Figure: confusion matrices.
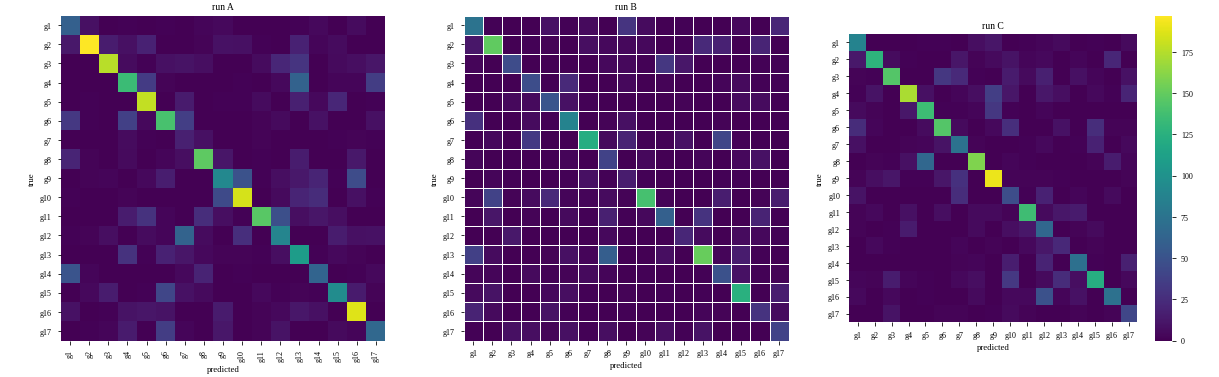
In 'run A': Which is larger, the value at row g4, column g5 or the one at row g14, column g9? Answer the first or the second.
the first
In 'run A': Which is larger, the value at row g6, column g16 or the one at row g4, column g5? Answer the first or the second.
the second
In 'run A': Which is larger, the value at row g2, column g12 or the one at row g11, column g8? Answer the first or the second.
the second
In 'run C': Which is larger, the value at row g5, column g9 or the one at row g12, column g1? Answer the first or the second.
the first
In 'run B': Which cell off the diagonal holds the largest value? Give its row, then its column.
g13, g8
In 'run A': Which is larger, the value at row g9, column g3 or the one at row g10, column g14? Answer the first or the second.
the second
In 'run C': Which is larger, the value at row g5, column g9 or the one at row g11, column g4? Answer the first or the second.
the first
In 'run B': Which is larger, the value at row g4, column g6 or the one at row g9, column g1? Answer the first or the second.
the first
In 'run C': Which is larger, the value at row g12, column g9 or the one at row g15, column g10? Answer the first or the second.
the second
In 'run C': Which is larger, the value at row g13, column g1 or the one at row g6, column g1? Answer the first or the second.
the second
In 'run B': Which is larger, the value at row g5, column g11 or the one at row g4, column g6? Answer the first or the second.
the second
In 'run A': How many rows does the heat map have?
17
